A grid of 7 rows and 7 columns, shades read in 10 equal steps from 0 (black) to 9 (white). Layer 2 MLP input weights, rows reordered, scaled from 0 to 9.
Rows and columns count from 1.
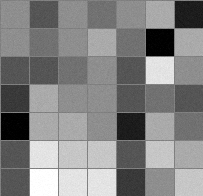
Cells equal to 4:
6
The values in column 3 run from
4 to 8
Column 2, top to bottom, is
3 4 3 6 6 8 9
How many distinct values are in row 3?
4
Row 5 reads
0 6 6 5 1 6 4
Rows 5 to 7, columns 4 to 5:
5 1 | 7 3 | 8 2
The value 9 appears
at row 7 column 2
